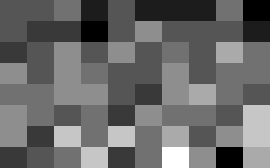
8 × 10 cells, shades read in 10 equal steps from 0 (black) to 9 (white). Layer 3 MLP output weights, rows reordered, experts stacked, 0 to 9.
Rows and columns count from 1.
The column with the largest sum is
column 7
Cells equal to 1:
5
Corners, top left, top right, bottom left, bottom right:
3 0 2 6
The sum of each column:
29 24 35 28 28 27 37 28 29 32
